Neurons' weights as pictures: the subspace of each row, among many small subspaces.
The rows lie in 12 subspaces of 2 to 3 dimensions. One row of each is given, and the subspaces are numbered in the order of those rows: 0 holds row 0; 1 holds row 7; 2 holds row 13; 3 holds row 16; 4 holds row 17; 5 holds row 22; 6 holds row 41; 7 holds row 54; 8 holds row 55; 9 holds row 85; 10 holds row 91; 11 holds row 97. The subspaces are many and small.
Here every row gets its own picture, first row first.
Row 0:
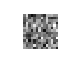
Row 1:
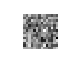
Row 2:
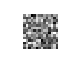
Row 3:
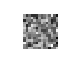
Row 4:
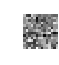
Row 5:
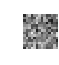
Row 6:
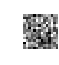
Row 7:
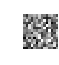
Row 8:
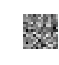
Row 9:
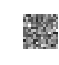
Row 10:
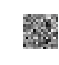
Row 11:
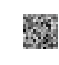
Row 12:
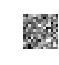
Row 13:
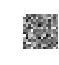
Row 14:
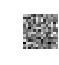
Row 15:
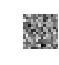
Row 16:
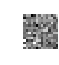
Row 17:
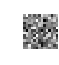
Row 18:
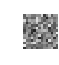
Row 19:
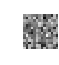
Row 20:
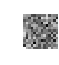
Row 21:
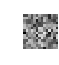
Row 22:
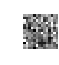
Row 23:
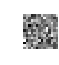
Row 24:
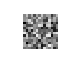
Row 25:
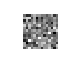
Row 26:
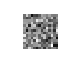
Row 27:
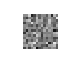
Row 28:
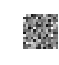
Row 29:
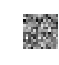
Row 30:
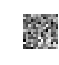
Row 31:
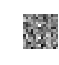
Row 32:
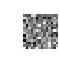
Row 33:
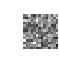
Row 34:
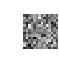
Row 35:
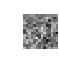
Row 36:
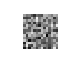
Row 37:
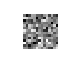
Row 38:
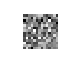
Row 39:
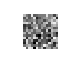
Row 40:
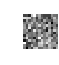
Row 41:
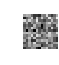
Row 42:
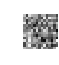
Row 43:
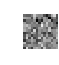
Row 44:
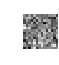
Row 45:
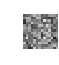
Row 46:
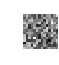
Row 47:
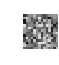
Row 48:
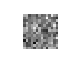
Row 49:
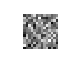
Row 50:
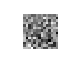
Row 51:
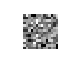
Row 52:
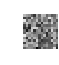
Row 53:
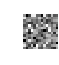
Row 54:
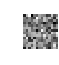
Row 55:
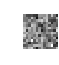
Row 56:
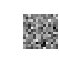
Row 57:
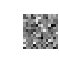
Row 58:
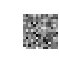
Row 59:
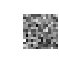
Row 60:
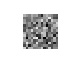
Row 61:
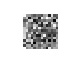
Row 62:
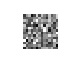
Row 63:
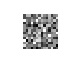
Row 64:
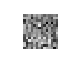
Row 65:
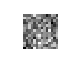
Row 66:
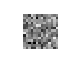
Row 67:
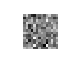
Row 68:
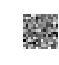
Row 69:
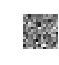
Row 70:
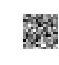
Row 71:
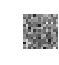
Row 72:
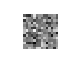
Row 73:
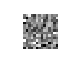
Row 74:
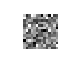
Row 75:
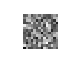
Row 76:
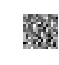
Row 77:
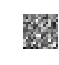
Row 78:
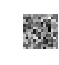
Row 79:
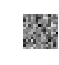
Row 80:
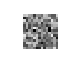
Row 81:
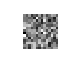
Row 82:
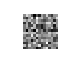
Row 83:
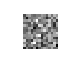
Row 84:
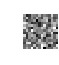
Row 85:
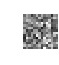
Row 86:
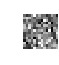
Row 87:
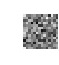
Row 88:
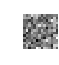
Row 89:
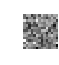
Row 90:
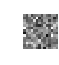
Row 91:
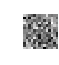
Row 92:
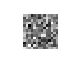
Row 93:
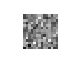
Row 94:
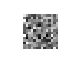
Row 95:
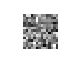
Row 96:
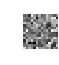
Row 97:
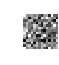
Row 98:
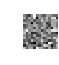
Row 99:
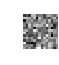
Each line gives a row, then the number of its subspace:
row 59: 3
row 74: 11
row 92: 0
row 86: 10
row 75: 9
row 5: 7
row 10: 9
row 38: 6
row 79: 8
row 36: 5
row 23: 3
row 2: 5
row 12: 8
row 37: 8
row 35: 9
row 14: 5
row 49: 11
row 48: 0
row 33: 1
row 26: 8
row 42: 0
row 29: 6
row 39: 10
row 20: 11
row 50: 1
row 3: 8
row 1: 0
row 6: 5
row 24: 4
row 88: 8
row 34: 0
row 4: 7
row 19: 5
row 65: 10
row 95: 7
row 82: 6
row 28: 4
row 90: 4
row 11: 9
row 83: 1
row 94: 2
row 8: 4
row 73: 10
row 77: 1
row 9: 7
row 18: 8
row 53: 11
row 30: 3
